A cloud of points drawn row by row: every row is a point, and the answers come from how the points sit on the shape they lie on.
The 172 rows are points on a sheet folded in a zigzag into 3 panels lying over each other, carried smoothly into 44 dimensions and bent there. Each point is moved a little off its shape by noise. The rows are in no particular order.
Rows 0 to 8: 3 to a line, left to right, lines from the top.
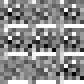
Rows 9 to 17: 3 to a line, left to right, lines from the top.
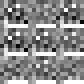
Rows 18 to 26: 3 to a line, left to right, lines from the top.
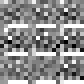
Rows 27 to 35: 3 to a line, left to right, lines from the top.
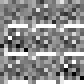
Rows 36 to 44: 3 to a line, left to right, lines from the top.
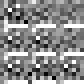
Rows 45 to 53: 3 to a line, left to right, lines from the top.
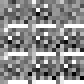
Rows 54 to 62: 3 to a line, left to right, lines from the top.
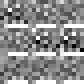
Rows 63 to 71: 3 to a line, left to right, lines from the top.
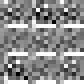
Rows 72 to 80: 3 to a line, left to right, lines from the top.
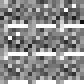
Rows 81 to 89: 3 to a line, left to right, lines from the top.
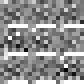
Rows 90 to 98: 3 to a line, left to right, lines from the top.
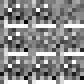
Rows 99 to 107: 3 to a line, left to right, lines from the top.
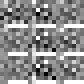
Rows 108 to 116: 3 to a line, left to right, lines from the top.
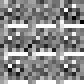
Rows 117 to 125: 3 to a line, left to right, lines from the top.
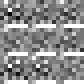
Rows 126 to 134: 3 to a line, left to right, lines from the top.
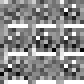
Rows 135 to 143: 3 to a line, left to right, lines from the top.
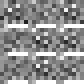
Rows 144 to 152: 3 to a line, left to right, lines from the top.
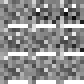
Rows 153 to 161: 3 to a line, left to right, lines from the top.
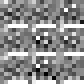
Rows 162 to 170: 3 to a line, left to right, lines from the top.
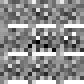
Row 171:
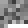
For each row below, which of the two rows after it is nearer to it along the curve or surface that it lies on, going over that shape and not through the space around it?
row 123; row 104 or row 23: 23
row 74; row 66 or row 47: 66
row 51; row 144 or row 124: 124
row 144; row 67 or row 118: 67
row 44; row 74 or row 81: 81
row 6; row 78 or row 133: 78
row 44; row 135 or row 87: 87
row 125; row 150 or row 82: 82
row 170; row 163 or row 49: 49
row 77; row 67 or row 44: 44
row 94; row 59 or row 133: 133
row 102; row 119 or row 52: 119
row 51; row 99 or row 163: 163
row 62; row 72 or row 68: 72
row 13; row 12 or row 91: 12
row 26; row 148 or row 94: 94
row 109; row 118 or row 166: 118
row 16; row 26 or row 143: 26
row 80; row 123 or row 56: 56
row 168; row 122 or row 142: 142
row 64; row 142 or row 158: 142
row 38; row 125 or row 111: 125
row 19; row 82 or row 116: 116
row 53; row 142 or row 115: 142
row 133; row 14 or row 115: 14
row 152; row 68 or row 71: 71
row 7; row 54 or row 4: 54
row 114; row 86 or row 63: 63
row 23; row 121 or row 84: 84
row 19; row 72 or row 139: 139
